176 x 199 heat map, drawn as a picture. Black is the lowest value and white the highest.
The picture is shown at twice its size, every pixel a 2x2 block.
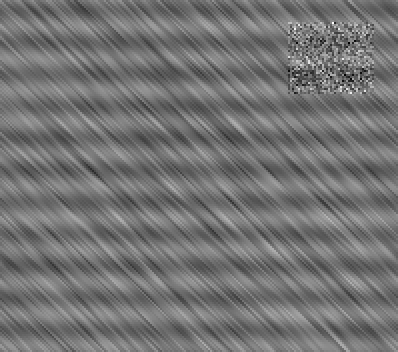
In the top right lies a patch that is rougher than the rest. Values change most from cell to cell in the top right. Horizontal stripes repeat 11 times down the table.
